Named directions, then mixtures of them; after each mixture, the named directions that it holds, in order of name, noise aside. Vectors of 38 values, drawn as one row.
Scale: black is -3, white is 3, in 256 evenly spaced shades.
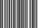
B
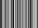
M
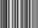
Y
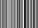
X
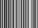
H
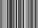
X, Y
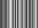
M, Y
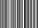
M, X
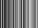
H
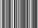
M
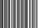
B, Y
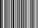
B, H, M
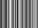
M, Y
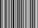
B, H, M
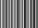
X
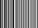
H, M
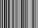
B, H, Y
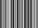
M, X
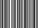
B, X, Y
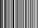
B, H, M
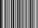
B, M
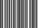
B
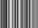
Y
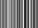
X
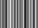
X, Y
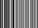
B, H, M
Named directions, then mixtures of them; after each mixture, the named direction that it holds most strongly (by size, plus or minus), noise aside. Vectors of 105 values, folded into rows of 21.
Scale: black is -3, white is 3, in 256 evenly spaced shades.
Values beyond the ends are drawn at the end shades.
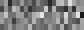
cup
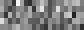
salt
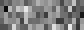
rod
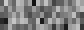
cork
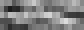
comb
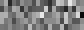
cup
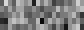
cork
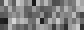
cork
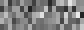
cup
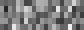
rod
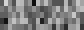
cork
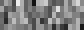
cork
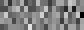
cup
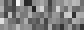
salt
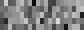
cork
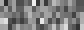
cork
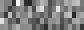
salt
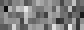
rod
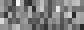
salt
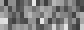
cork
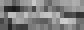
comb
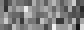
rod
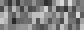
cup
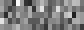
salt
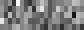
salt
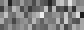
cup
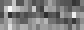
comb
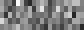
salt
